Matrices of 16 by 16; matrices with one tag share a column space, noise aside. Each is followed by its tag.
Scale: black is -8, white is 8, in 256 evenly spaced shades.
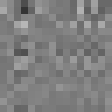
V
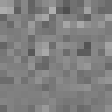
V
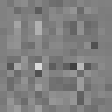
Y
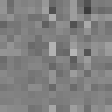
V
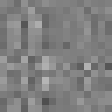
Y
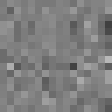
Y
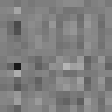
Y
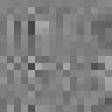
Y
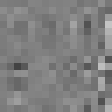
Y
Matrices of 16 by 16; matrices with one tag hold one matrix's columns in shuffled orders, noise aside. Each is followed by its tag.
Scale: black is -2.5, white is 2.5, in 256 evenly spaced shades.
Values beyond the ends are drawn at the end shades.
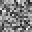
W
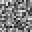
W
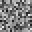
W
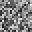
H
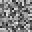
W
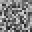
H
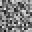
W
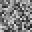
H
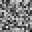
W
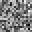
W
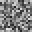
W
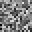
H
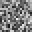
H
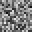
H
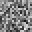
H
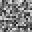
W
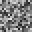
W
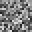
H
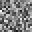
H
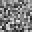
H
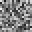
W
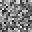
W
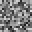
W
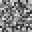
W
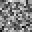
W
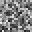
H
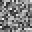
W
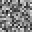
W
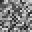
W
